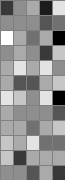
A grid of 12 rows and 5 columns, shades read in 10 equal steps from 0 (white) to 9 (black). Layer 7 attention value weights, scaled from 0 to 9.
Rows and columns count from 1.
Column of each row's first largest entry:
4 4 5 4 5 2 5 5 3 4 2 5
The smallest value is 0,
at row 3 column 1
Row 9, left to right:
3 3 5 3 2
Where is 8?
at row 1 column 4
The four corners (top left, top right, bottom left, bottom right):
7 1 4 7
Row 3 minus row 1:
-7 -1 2 -5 8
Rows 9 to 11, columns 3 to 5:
5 3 2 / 1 5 5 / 3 3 3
